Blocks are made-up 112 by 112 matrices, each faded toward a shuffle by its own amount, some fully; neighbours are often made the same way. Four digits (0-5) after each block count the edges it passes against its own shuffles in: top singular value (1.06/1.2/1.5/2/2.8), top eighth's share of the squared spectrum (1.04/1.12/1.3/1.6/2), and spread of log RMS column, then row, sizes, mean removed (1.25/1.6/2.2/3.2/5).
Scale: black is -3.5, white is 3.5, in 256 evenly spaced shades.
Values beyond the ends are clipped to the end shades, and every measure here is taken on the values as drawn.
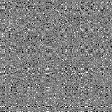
5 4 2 3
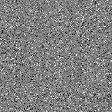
4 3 1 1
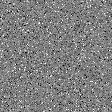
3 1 0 0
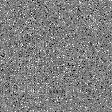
3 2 0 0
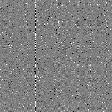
5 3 2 1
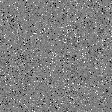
3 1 0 0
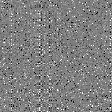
4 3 2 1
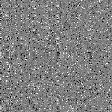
4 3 2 1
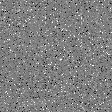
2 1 0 0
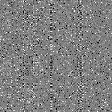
4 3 2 1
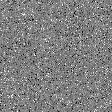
3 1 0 0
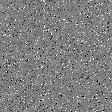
2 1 0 0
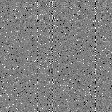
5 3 2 1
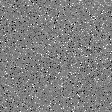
0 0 0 0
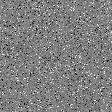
2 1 0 0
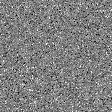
2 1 0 0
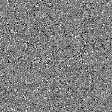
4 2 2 1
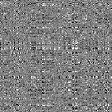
5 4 3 3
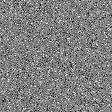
0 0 0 0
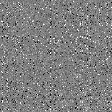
4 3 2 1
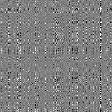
5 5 4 3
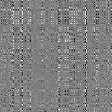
5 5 4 3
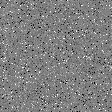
0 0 0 0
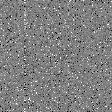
3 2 1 1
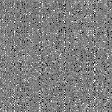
4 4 3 2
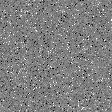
1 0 0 0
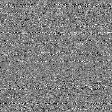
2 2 0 4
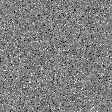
0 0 0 0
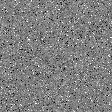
0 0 0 0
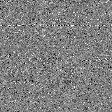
2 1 0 2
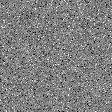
0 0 0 0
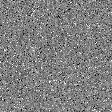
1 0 0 1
